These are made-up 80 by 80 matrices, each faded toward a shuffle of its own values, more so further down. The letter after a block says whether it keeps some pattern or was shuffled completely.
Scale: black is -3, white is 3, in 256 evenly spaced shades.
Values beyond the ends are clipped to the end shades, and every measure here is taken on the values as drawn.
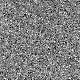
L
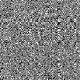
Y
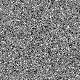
L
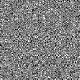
Y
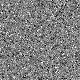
L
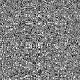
Y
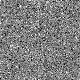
L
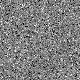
L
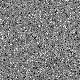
L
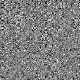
Y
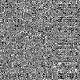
Y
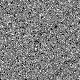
L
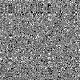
Y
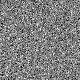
L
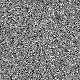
L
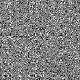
Y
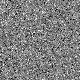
L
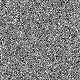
L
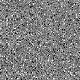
Y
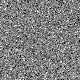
L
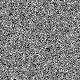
L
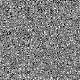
Y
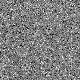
L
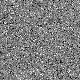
L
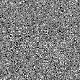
Y
